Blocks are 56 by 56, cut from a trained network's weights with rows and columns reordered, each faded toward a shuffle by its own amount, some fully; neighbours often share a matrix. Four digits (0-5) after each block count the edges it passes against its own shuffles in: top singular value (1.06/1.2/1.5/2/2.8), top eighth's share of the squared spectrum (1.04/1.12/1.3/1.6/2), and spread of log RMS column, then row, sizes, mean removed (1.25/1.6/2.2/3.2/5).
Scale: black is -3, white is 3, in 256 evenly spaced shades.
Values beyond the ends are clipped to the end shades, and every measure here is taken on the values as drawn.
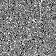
0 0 0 0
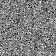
0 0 0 0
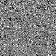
2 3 1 2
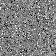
0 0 0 0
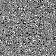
0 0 0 0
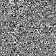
2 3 1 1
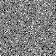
2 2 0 1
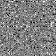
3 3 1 2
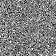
1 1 0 0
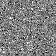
1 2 1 0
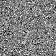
0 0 0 0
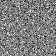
1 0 0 0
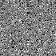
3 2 1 1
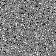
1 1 0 0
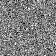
2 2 0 0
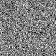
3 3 0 1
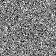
1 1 0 0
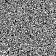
0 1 0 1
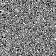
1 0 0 0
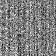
3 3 1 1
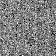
1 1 0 0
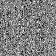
1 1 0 0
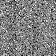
1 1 0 0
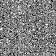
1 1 0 0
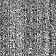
3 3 0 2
